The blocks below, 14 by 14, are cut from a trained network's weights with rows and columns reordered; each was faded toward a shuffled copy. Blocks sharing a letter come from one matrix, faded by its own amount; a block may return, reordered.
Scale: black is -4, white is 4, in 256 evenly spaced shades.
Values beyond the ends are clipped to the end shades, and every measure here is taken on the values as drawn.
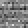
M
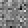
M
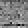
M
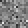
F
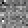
M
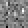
M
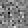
F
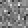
M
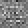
M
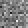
F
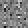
M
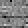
M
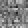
M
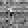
M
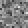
F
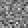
F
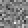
F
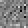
M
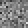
F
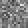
F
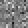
M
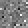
F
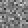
F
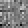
M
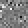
F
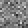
F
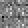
M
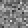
F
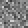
F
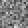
F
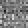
M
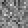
F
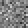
F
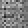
M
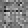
M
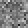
F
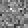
F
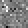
F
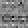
M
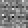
M
